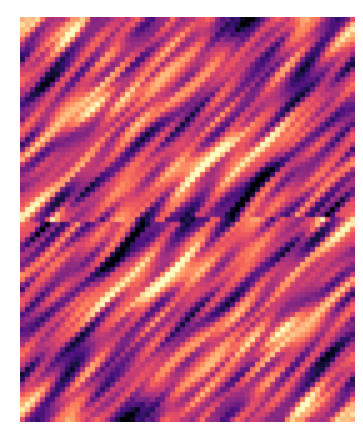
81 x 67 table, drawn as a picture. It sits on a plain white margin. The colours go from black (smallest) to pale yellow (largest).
Symmetry: a half turn. Grain: diagonal, up to the right. Slope: none. Histogram: bell-shaped.
